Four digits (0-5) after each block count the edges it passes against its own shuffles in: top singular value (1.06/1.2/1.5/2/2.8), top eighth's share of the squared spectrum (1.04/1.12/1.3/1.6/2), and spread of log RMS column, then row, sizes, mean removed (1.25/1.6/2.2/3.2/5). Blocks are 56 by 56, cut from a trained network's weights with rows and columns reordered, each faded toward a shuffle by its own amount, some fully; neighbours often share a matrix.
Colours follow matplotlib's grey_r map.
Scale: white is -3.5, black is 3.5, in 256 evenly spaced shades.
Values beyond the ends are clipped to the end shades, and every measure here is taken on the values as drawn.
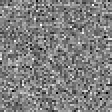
1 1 0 0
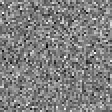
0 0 0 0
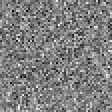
1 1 1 1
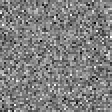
0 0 0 0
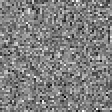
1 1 0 0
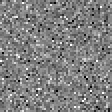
0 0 0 0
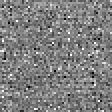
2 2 2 0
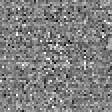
2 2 2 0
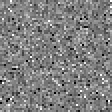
0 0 0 0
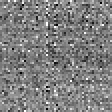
2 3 3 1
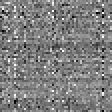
2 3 3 1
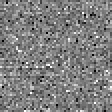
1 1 1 0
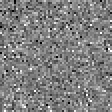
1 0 0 0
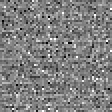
2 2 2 0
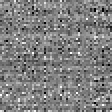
3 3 3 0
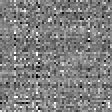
3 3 3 0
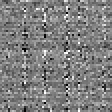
3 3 3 1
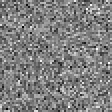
1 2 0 0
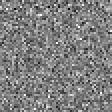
0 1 0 0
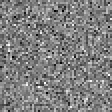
0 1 0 0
